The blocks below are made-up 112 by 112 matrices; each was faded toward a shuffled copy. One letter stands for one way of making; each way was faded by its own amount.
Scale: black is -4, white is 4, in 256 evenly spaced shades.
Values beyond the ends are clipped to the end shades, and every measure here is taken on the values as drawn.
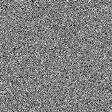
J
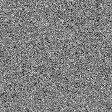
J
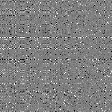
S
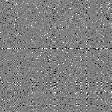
S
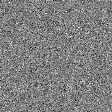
J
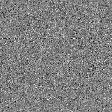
J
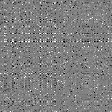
S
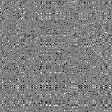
S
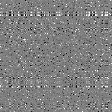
S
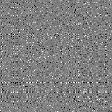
S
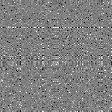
S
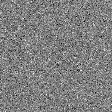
J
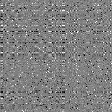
S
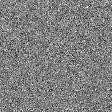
J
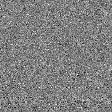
J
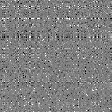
S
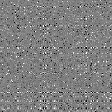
S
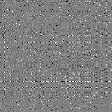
S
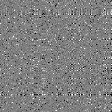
S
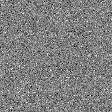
J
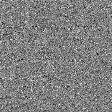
J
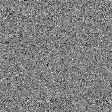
J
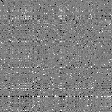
S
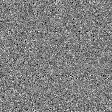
J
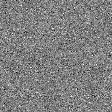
J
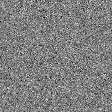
J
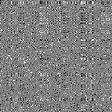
S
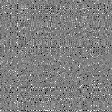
S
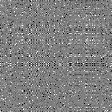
S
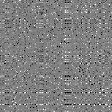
S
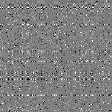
S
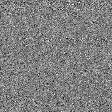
J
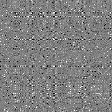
S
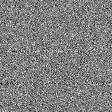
J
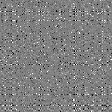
S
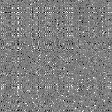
S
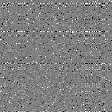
S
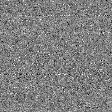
J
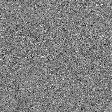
J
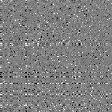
S
